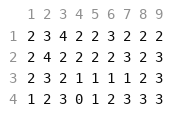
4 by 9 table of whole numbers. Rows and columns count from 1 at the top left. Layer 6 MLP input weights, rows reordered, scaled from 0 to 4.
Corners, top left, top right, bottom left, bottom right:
2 2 1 3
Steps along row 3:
up down down same same same up up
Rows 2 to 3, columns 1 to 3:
2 4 2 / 2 3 2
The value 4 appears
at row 1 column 3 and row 2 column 2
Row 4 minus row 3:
-1 -1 1 -1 0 1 2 1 0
